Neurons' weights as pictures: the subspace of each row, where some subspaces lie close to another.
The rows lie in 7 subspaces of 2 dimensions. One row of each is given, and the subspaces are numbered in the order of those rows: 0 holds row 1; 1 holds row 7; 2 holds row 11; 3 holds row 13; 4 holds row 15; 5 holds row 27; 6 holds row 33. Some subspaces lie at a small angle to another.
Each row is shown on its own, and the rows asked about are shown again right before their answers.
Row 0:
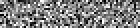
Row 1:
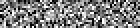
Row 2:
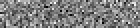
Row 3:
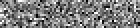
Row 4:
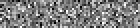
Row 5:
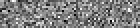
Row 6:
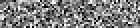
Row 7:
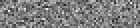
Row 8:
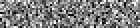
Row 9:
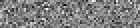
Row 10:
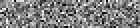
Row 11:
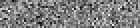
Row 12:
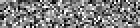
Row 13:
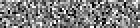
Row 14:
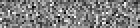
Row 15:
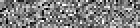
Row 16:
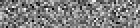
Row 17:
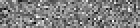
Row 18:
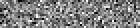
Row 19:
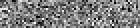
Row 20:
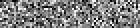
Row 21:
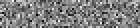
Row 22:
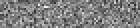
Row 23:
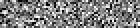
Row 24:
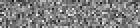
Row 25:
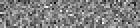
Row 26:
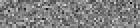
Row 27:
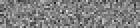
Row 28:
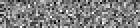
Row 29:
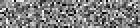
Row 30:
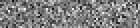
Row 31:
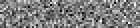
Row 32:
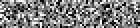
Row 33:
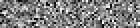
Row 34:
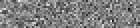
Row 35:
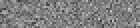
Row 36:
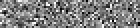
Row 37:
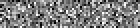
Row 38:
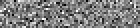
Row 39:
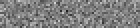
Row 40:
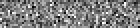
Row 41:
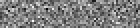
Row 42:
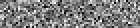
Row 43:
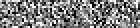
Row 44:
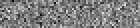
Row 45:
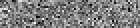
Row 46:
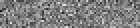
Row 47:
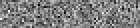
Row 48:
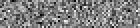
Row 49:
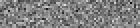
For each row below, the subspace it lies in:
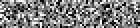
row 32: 2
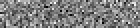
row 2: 3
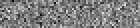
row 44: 2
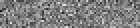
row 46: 4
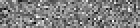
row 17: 2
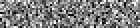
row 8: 3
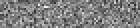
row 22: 3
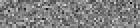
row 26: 1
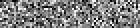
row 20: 5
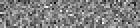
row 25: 3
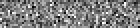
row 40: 0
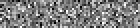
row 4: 5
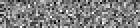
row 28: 5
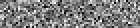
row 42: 0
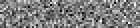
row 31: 0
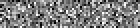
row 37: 5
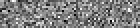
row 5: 6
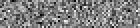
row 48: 6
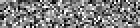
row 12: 0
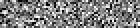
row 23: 6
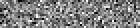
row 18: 2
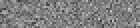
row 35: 6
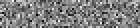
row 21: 1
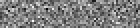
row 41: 4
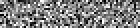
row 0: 5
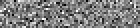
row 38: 1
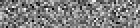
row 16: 4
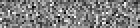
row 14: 0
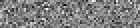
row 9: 4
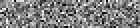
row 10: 4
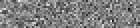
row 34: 6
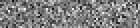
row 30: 1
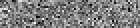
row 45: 2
